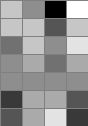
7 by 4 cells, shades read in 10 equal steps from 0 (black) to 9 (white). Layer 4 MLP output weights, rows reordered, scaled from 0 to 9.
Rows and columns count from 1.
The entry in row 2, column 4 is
7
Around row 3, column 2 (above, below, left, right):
7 6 4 5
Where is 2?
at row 6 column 1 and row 7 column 4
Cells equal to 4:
2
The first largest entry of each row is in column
4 1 4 2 1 2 3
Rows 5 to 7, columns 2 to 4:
5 5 5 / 6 6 3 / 6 8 2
